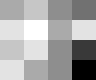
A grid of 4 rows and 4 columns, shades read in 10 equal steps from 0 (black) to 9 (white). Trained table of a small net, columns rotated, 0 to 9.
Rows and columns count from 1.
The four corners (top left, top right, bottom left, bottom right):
6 4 8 0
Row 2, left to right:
8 9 6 8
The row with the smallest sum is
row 4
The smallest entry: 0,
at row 4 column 4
